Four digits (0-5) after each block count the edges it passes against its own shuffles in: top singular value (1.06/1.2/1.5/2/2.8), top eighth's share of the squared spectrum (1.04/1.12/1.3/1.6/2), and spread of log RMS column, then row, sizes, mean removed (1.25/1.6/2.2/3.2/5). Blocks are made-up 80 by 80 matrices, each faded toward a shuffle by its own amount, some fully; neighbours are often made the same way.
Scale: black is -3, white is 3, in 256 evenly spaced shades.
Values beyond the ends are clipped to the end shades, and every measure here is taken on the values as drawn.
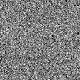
3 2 1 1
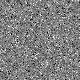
0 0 0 0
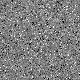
0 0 0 0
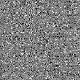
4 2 1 1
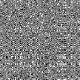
4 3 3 2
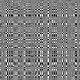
5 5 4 4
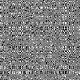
5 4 3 3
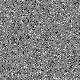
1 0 0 0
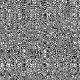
4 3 2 2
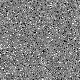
2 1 0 0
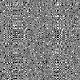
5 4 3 3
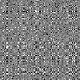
5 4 3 3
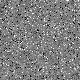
2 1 0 0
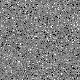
3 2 0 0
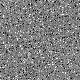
0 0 0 0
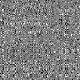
4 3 2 2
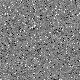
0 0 0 0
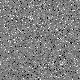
0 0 0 0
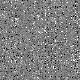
1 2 2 1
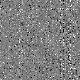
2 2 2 1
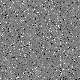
1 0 0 0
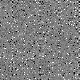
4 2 1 1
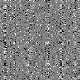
4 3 2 2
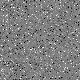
0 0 0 0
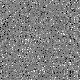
3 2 1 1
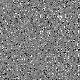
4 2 1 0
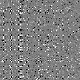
5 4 3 2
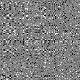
4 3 2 2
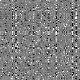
5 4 3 2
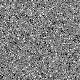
0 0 0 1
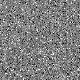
3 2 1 1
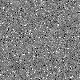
1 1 0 0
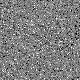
1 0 0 0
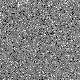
1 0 0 0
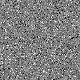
3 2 0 1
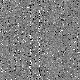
2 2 2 0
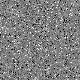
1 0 1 0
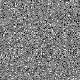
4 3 1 1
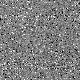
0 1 0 2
